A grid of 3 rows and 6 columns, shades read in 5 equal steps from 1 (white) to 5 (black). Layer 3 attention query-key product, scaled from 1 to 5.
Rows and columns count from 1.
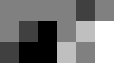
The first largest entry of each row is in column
5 3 2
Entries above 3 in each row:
1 2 3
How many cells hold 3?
8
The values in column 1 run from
3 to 4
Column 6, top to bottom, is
3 1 1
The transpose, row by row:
3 3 4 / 3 4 5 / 3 5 5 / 3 3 2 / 4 2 3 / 3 1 1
